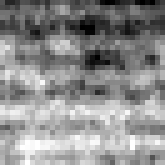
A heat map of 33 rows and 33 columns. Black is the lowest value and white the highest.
Odd rows or columns: none. Grain: streaks across. Slope: up to the bottom. Stripes: horizontal, repeating 5 times.
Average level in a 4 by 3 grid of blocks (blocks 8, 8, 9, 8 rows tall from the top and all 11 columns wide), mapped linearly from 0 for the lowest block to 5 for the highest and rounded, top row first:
100 / 322 / 444 / 554
